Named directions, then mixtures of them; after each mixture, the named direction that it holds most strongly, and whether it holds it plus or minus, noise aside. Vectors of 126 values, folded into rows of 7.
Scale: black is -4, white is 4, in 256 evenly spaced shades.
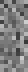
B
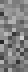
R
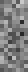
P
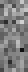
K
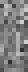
K, plus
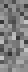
B, plus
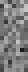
K, plus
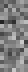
B, plus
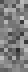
P, plus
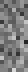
B, plus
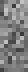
P, plus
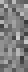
B, minus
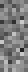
R, minus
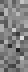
R, plus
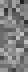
B, minus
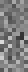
R, minus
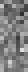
K, minus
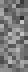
P, minus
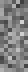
P, minus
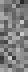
P, minus
